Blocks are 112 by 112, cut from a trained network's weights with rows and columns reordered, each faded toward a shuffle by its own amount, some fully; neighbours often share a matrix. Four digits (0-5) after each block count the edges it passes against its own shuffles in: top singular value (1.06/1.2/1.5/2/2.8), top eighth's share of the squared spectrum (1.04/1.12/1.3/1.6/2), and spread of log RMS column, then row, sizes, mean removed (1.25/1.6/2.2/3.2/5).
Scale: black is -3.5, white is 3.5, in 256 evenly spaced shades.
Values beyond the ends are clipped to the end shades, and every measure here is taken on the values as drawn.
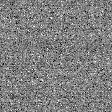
2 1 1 0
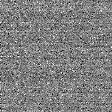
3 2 2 0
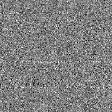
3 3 2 2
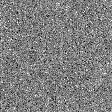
0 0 0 0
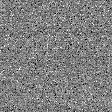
2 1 1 0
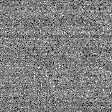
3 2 2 0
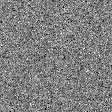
0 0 0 0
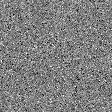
0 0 0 0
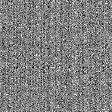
3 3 0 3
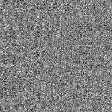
3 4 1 2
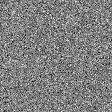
1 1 0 0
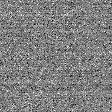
2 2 1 0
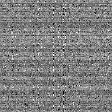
4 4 3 1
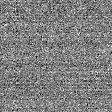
3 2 1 0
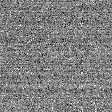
3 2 2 0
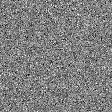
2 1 0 0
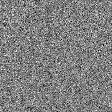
2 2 0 1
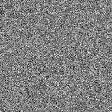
3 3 0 1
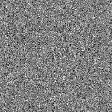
2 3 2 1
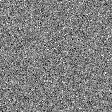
0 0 0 0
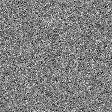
0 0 0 0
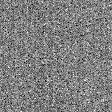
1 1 0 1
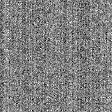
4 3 0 2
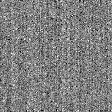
3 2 0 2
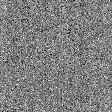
1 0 0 0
